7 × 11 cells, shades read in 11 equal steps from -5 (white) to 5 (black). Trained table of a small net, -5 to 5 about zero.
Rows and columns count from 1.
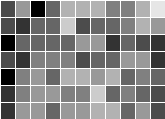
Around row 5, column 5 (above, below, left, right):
0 0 1 -2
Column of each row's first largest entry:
3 2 1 2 1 1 1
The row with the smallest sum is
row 1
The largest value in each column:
5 3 5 1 1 2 1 3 1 2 3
